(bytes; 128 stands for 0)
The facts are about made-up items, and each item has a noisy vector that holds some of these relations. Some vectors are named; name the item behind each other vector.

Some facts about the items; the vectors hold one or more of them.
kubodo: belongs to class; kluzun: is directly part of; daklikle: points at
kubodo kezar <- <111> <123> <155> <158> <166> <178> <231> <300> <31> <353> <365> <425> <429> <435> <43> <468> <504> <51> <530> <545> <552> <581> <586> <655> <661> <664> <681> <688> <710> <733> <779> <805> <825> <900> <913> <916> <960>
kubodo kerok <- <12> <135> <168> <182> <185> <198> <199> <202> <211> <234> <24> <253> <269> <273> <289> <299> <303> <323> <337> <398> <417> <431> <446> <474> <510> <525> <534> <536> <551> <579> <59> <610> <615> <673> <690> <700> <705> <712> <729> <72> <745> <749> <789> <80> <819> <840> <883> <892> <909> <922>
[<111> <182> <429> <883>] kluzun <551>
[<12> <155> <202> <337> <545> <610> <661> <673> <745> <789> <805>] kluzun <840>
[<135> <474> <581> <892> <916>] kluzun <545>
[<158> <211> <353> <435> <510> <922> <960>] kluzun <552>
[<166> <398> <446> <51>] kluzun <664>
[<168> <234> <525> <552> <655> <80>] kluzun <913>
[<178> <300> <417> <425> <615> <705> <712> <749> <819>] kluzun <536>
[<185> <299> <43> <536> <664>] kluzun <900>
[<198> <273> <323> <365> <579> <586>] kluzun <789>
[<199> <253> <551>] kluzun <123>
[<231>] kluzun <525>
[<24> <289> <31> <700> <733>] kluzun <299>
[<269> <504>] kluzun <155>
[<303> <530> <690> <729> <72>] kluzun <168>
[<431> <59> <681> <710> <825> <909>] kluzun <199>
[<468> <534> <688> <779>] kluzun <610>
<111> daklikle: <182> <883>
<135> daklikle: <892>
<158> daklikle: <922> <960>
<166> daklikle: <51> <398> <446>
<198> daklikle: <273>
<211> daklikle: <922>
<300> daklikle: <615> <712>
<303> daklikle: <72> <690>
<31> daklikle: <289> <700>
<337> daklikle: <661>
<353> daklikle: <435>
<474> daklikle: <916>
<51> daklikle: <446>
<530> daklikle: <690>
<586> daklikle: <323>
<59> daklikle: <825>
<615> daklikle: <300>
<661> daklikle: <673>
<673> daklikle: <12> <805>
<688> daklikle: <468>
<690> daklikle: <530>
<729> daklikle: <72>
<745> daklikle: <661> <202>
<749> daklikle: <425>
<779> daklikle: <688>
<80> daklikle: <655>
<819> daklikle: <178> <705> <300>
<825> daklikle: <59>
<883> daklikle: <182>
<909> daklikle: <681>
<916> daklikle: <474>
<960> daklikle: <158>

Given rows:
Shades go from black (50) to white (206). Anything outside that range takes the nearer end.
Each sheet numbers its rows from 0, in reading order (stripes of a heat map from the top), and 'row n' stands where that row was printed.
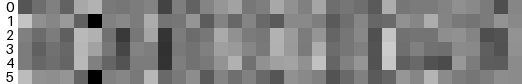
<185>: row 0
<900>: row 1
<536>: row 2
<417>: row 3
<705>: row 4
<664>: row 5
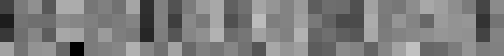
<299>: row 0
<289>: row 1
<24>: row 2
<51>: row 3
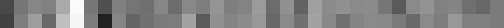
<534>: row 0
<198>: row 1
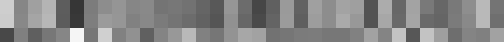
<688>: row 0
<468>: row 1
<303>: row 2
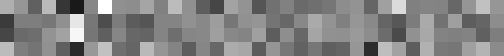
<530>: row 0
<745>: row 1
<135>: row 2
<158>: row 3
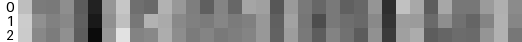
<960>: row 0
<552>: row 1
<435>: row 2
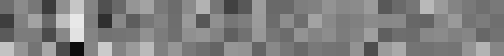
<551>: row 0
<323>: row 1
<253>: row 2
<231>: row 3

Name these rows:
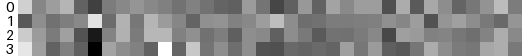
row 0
<779>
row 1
<168>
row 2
<913>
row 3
<111>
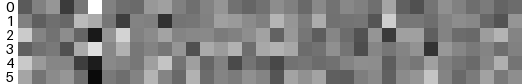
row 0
<199>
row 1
<749>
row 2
<353>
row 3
<510>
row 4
<123>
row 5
<166>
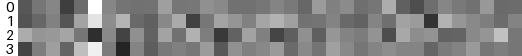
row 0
<909>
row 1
<922>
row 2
<586>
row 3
<579>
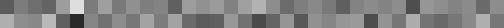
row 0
<80>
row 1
<504>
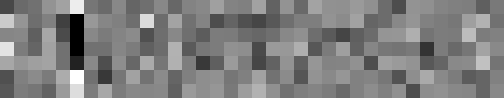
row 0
<474>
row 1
<429>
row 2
<31>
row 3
<300>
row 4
<365>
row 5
<610>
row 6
<234>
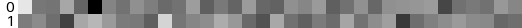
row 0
<425>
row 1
<883>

